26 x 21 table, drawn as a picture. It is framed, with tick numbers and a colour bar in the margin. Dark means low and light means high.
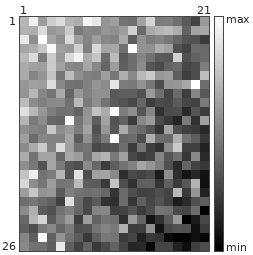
Ninth with the lowest average: bottom right. Slope: up to the top left. Grain: fine. Stripes: none. Mirror symmetry: none.
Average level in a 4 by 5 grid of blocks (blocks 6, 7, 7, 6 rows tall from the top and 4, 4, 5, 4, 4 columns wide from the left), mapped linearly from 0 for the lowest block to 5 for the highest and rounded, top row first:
54432
43322
43221
32210
